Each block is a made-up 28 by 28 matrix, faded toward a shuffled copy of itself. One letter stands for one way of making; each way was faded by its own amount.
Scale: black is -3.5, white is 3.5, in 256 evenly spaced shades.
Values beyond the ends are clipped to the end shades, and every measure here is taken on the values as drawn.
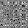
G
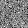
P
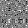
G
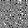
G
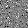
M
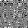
G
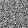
P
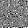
G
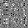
G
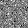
P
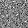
P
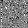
M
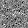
P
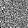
M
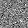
P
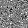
M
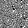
M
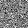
P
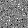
P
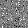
M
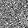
P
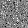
M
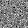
P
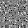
G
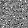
M
